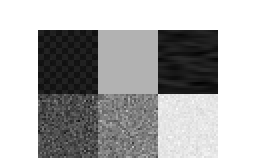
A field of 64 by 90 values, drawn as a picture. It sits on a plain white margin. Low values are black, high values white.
The table splits into 2 rows of 3 panels. Panel 1,1: very low, checkered, faint in contrast. Panel 1,2: high, flat. Panel 1,3: very low, streaked across, faint in contrast. Panel 2,1: low, fine-grained. Panel 2,2: middling, fine-grained. Panel 2,3: very high, fine-grained, faint in contrast.
